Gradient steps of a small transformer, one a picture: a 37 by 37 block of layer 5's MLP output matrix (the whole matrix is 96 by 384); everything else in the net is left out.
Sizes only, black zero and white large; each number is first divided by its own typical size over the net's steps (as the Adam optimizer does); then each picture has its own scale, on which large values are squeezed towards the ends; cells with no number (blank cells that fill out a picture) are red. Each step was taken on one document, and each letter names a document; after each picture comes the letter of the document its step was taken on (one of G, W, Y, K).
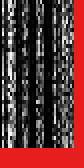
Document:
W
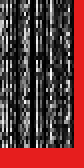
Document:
W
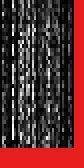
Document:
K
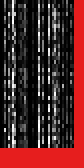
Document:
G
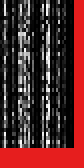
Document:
K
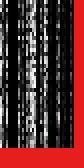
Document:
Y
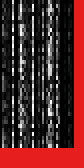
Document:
K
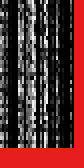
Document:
Y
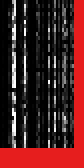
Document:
G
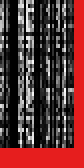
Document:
Y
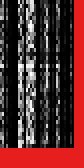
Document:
Y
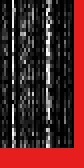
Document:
K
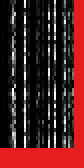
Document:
G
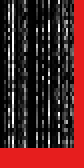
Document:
G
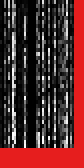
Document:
G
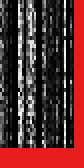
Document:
Y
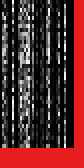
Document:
K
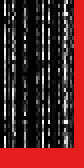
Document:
G
